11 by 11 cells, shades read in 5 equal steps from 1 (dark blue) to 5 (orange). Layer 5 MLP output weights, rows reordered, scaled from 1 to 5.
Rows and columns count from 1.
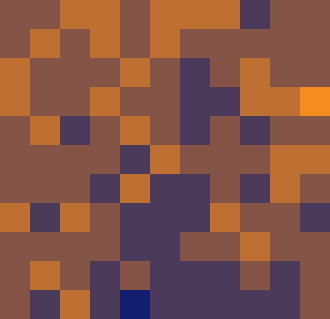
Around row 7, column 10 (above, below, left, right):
4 3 2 3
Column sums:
36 34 35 33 31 31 27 32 32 34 35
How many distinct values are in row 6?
3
